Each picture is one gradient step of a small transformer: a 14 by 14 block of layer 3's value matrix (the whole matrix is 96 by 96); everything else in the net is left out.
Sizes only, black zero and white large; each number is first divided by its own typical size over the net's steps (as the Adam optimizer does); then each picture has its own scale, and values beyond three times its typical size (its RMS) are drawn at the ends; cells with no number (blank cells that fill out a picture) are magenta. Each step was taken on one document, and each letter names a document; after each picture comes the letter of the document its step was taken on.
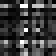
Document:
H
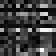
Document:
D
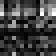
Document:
D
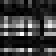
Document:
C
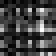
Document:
D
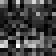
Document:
H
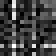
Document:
H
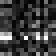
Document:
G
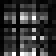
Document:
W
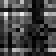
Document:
C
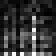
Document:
W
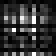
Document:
W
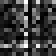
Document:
H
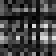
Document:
G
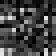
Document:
G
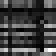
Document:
C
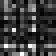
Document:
W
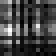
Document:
D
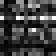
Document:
D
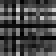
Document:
D
